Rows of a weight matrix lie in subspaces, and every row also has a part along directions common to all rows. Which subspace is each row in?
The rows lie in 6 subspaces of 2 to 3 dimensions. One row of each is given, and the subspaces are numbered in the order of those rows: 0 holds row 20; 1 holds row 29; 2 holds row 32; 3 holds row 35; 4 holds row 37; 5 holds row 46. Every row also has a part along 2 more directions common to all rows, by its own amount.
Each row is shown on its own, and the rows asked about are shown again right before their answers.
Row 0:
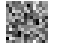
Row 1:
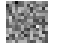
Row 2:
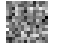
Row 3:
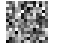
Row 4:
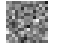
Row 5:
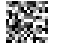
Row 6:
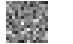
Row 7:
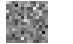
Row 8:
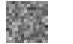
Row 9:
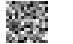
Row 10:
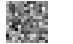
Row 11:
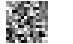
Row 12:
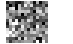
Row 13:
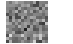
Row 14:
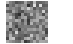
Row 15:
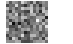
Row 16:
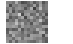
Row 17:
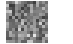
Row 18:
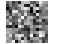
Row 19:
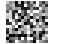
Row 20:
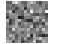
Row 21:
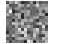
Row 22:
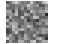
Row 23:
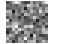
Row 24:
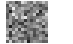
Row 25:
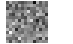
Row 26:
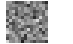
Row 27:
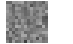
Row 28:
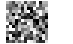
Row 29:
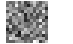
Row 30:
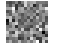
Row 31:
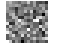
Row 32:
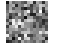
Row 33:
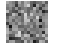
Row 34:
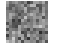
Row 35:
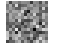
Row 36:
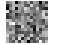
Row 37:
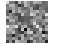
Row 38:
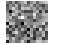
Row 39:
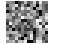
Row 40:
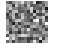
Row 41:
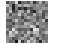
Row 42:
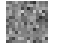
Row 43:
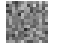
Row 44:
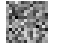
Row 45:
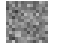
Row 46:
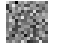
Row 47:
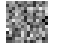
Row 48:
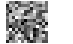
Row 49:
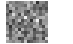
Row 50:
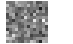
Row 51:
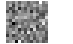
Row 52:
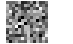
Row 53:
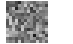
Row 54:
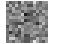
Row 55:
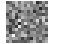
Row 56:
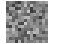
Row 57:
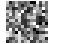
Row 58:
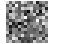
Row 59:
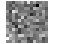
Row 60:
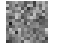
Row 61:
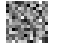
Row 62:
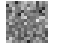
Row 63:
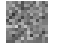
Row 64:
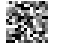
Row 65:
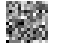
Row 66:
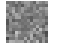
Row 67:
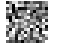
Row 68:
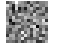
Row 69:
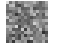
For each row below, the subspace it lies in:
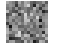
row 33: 1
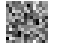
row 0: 1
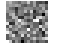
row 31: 0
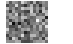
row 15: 2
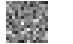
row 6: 0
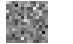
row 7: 1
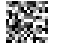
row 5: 0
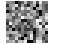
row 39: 1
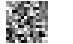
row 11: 4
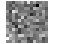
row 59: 4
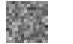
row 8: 2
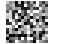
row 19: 4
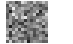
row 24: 3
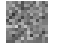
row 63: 4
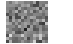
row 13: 4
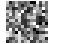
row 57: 3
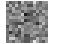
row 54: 1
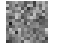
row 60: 3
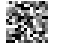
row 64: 4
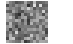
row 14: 3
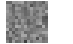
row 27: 2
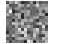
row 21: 4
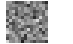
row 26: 0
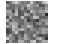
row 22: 0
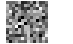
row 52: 4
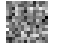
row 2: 2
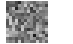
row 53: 5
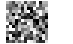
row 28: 1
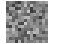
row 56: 5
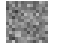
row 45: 1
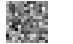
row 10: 2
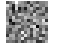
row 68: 5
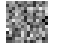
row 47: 2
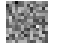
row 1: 5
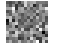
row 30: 5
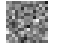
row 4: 0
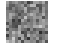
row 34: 2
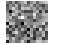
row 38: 0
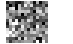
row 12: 5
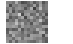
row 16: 1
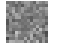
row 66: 5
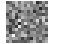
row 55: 4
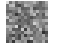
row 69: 4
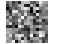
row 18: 4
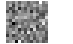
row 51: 5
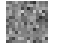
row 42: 3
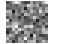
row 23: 0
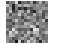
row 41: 5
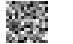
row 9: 0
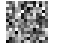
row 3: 3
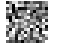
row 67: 5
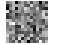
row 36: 5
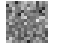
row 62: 3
